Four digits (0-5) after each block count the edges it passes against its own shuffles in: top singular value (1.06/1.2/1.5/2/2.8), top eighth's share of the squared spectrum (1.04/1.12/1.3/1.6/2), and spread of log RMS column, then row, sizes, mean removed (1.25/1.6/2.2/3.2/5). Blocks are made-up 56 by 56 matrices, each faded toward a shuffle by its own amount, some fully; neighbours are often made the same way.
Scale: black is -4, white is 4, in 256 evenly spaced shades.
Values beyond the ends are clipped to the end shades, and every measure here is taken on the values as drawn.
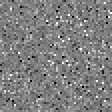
0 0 0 0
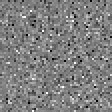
2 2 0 1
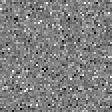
2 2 0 1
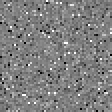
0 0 0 0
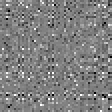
4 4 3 2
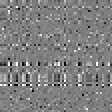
5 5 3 3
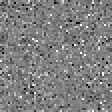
2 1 0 0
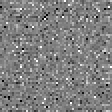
3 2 1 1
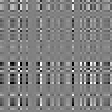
5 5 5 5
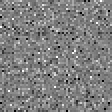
3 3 1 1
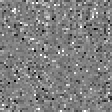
2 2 0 0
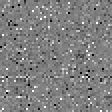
3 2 0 0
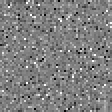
1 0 0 0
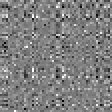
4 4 3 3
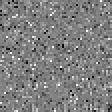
2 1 0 0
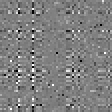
5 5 3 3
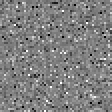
2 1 0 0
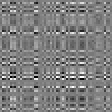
5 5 4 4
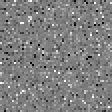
0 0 0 0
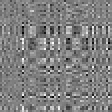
5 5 3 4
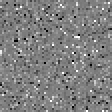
0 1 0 0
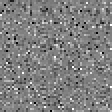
3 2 0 1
